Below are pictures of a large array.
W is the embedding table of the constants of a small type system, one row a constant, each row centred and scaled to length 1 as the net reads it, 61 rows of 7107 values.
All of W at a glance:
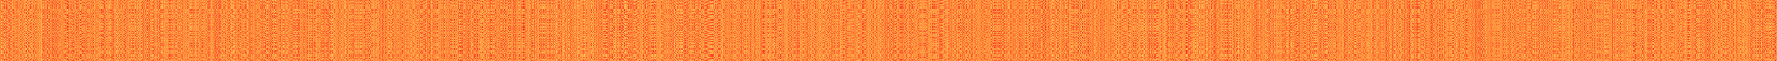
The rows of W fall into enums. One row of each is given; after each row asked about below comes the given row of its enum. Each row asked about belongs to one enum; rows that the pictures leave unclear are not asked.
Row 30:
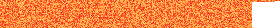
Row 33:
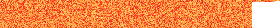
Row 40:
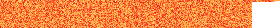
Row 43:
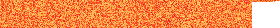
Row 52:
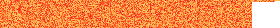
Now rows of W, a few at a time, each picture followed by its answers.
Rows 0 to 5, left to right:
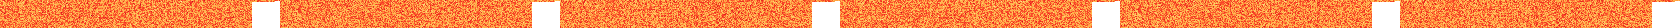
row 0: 30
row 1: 52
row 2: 40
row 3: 30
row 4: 52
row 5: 40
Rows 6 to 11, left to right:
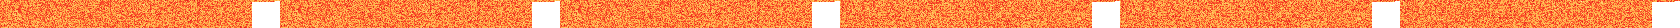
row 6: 52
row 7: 52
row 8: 52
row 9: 43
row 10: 43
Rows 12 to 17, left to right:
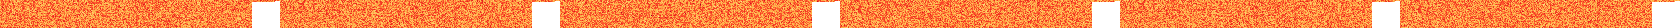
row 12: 43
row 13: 33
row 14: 30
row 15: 52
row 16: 33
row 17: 52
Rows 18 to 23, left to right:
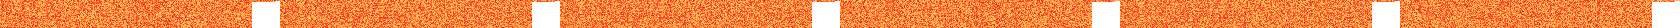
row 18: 43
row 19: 30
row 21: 40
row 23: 52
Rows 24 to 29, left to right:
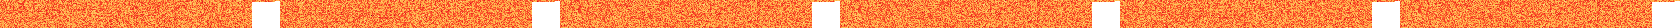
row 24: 33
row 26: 52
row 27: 52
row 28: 30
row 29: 52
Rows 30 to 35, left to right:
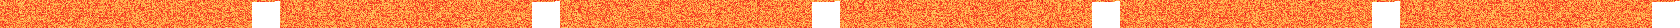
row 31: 43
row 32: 52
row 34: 30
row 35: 43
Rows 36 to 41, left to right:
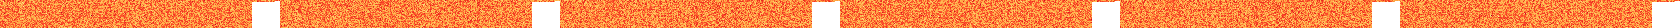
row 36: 30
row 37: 52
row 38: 40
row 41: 30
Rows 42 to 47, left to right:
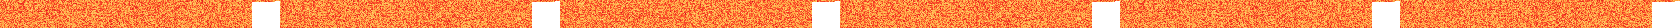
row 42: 33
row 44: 30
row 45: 43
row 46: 33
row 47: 40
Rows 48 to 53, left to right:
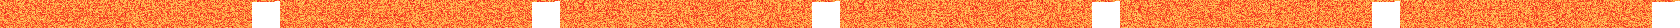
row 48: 30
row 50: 33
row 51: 33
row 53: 40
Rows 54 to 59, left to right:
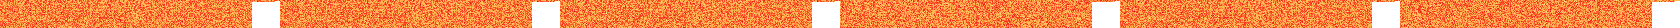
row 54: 30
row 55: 30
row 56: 30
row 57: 43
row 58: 30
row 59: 52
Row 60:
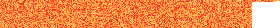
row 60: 33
